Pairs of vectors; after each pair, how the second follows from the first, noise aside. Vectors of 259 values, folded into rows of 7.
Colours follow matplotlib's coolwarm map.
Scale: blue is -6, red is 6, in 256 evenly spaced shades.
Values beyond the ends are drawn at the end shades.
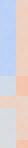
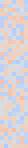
shuffled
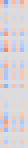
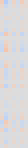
shrunk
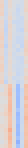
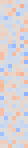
shuffled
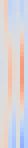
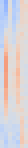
reversed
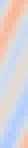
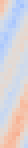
reversed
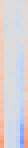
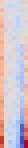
scaled up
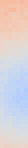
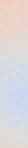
shrunk
